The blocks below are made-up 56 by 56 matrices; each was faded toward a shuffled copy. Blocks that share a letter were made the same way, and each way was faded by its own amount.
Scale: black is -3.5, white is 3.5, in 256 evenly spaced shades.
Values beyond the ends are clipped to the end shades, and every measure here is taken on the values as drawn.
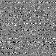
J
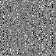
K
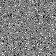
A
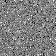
A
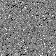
A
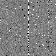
K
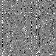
K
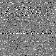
J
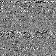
J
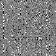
K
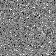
A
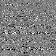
J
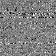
J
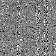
K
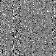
K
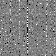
K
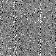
K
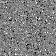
A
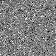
A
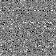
J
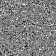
A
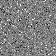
A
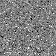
A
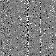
K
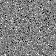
A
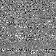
J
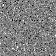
A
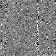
K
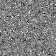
A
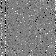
K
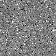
A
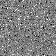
A
